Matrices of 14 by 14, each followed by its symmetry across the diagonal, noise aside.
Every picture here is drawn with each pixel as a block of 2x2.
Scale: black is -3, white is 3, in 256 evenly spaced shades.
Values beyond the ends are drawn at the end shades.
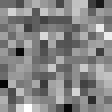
neither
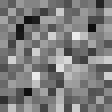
symmetric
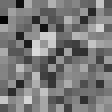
symmetric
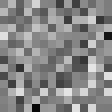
symmetric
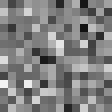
antisymmetric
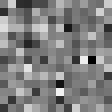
antisymmetric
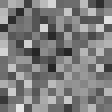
symmetric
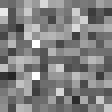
neither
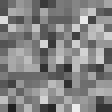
neither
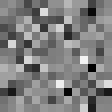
symmetric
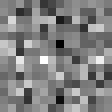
antisymmetric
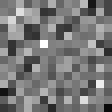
symmetric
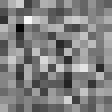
antisymmetric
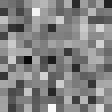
neither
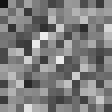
symmetric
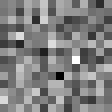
antisymmetric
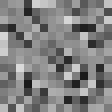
symmetric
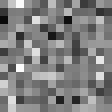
antisymmetric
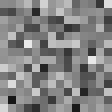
neither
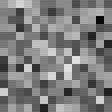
neither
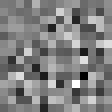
antisymmetric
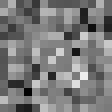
symmetric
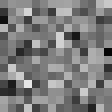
neither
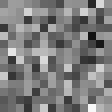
neither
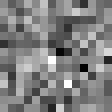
antisymmetric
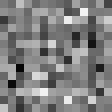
antisymmetric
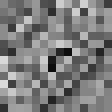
symmetric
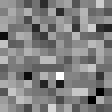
neither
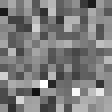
neither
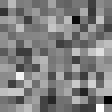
antisymmetric
